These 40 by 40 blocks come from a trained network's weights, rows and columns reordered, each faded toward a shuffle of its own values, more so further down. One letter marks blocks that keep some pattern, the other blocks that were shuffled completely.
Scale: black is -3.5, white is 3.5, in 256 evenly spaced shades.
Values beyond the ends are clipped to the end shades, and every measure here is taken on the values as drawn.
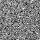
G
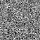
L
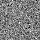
G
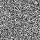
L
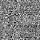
L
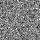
G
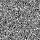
G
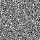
L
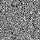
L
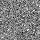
G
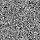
L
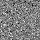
G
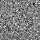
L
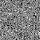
L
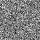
G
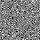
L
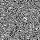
G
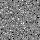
G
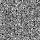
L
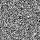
G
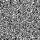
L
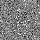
L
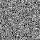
L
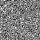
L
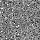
G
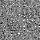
L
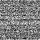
L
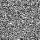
L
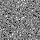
G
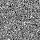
G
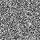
G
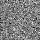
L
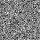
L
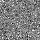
G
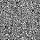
L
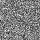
G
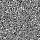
G
